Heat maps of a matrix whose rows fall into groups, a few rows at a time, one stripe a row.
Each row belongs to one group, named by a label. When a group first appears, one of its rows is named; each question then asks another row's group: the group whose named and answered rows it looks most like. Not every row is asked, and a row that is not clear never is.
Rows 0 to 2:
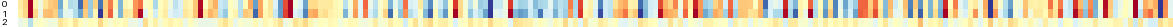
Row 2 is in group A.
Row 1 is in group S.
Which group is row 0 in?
S
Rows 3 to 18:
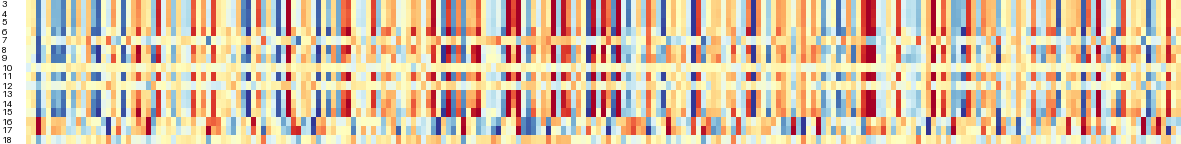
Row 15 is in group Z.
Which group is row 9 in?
Z
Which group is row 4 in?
Z
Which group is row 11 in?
Z
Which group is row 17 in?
S
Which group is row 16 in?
S
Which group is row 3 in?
Z
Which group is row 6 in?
Z
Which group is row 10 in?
A
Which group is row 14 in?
Z
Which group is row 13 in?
Z
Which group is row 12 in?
A
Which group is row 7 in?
A
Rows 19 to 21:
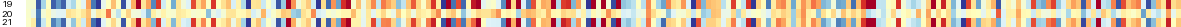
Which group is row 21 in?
Z
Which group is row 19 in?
Z
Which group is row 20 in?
A
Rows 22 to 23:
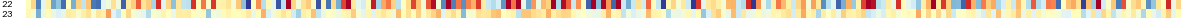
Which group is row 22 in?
Z
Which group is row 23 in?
A
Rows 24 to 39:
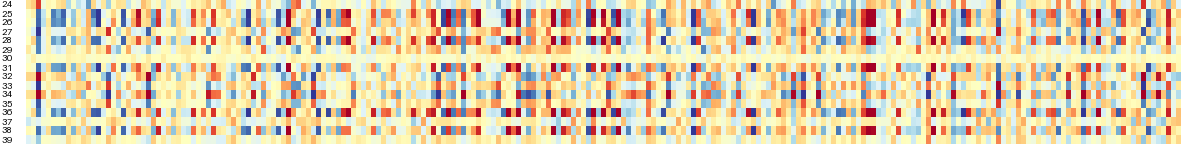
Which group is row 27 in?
A
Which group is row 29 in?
A
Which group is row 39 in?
A
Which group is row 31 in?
Z
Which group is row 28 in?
Z
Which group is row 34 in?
S
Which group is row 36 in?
Z
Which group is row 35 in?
A
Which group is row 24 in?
S
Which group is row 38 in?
Z
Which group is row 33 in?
A
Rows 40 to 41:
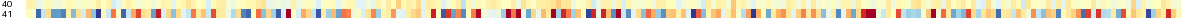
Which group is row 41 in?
Z
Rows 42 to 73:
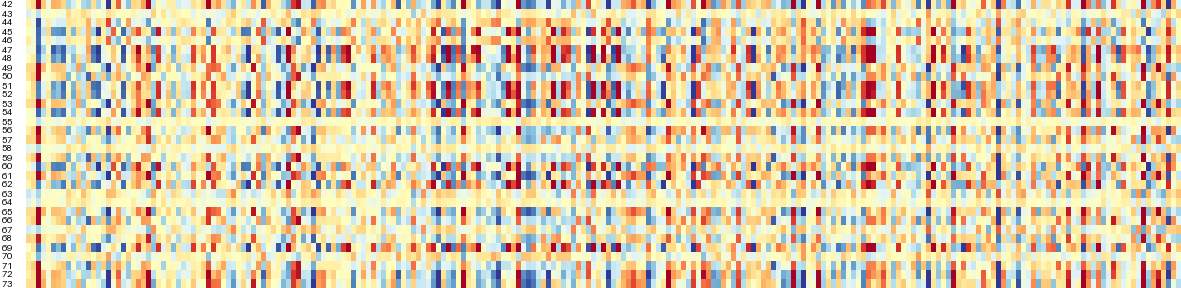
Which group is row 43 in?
A
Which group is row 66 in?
S
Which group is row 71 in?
S
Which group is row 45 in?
Z
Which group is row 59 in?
S
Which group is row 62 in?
Z
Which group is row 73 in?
S
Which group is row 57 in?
S
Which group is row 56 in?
S
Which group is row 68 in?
S
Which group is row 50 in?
S
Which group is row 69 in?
Z
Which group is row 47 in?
Z
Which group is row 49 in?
S
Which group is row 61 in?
S
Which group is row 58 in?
A
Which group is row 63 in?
A
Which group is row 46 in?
A
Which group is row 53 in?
S
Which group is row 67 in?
A
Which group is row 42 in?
S
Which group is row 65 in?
S
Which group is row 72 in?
S
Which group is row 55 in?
A
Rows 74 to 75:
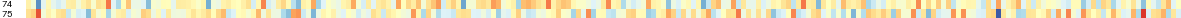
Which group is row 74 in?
A
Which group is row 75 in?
S
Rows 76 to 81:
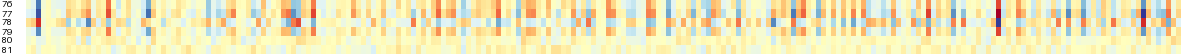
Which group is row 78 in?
S
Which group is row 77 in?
A
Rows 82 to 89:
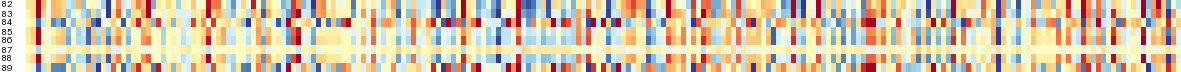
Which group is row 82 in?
S
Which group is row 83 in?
S
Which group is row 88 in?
S
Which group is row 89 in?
Z
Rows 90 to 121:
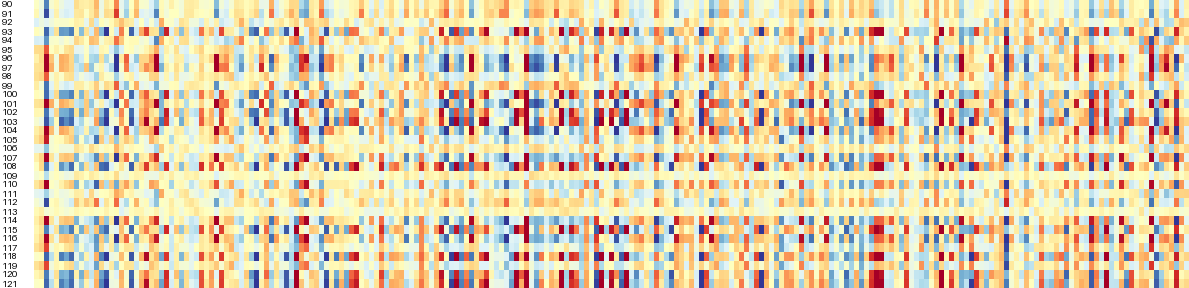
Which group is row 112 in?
A
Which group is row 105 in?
S
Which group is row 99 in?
A
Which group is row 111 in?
A
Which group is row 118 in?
Z
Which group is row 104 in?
S
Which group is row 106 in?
A
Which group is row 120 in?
Z
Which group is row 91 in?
A
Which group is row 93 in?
Z
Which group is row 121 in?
Z
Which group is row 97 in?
S
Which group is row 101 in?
S
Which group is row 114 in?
S
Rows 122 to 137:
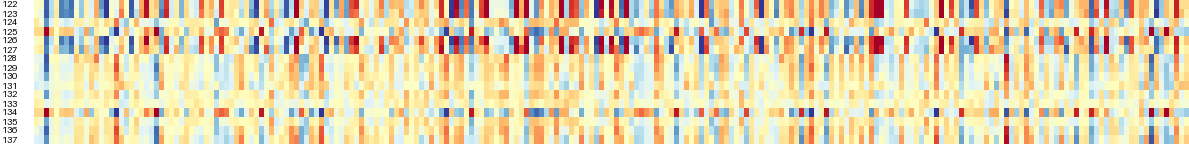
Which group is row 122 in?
Z
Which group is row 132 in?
A
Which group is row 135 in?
A
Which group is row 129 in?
A
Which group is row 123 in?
Z
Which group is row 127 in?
Z
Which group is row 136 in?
A
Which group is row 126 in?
Z
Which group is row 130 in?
A
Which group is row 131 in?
A
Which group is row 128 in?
A
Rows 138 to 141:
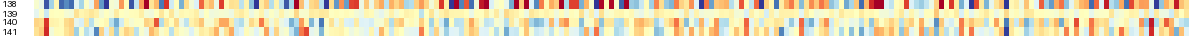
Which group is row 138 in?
Z
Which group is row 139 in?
A
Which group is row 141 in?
S
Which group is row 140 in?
S
